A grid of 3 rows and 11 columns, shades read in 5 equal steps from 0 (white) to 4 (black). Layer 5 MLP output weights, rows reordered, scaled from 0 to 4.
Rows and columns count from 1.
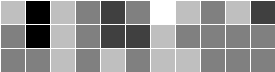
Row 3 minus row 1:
1 -2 0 0 -2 0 1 0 0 1 -1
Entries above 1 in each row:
6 9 7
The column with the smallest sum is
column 7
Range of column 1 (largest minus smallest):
1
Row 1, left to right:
1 4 1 2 3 2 0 1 2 1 3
